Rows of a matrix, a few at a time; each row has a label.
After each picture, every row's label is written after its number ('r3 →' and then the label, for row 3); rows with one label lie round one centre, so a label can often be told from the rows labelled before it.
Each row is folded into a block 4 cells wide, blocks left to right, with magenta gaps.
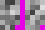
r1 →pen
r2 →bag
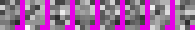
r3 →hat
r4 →bag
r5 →pen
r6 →hat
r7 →hat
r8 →hat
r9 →bag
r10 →pen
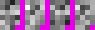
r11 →pen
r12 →bag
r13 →hat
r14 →bag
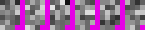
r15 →hat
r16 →bag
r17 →hat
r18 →pen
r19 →hat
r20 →pen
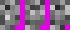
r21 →hat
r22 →hat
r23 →hat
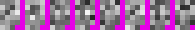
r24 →bag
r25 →bag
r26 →hat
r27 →pen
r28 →hat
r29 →bag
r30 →pen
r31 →hat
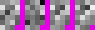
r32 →bag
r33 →hat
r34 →bag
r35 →bag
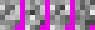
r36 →bag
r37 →bag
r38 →bag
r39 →hat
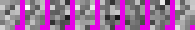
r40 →bag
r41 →bag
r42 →hat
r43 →bag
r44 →pen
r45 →hat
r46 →hat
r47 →bag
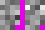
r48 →pen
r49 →bag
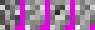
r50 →hat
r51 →bag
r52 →bag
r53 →bag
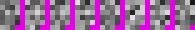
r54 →hat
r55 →pen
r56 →pen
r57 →pen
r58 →hat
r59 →bag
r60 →pen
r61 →hat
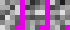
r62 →bag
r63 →pen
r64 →pen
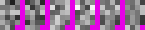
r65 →pen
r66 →hat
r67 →bag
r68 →bag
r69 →hat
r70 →hat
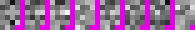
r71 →pen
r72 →pen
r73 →pen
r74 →bag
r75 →pen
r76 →hat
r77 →hat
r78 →bag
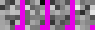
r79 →pen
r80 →hat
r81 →hat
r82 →bag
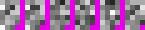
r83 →bag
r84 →bag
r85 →pen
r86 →hat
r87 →pen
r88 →bag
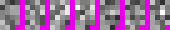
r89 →pen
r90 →hat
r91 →bag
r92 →bag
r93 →pen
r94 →pen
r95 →pen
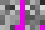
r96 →bag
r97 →hat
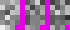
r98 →bag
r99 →hat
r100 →hat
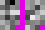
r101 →pen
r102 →bag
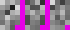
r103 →bag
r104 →hat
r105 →pen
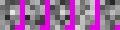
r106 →pen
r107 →hat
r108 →pen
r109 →bag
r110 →pen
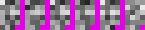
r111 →pen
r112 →pen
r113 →pen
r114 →pen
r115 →pen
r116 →bag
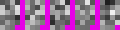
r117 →hat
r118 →bag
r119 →hat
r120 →hat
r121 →pen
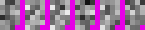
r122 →pen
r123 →bag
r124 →bag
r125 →pen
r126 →bag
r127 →hat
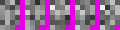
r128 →hat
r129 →pen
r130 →hat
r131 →hat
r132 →hat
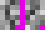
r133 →pen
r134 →bag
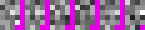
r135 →pen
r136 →pen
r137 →hat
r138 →hat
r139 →pen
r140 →pen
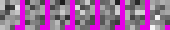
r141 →bag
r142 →hat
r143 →pen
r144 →hat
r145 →hat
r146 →pen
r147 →bag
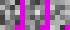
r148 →hat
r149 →pen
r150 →bag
